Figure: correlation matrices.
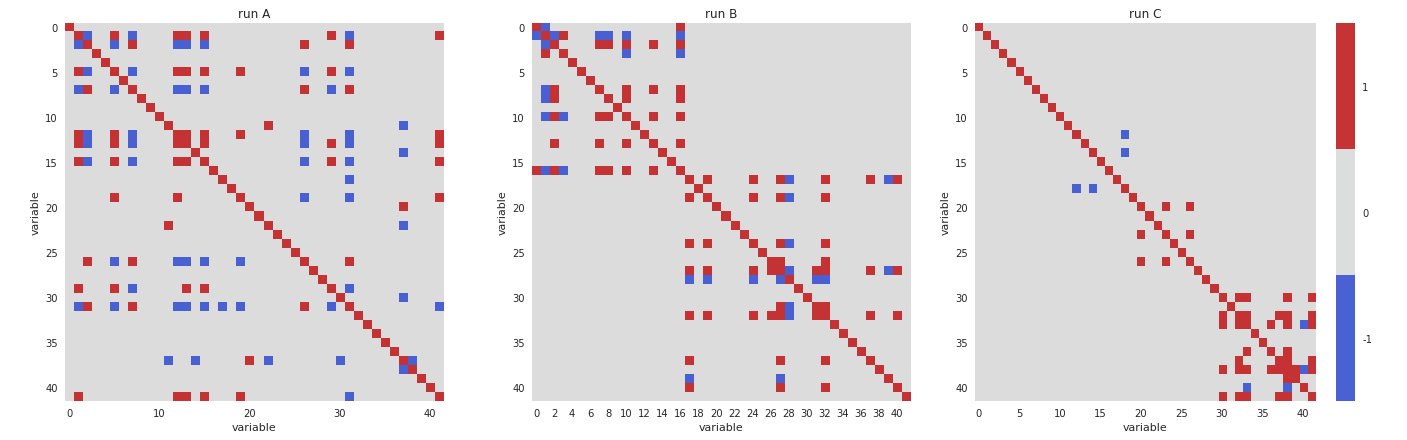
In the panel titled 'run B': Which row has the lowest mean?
28
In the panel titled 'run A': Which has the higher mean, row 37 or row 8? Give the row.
8
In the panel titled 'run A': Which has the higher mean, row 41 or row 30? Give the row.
41
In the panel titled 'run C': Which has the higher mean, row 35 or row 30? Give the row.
30
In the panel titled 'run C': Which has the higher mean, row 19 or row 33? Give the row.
33
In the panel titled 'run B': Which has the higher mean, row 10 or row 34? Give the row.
10
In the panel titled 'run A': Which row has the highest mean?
41
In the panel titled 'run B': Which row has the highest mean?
32
